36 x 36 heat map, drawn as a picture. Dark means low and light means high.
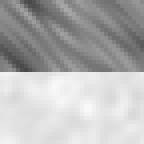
It is made of 2 by 1 panels. Panel 1,1: middling, slanting down to the right. Panel 2,1: very high, blotchy, faint in contrast.
